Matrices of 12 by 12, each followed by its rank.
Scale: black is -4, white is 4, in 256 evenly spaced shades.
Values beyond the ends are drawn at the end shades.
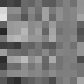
two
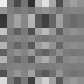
one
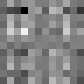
two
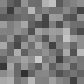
full rank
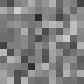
full rank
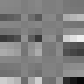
one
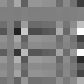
one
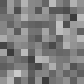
full rank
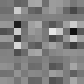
two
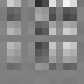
one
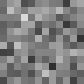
full rank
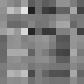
two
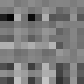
two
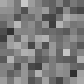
full rank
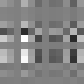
one
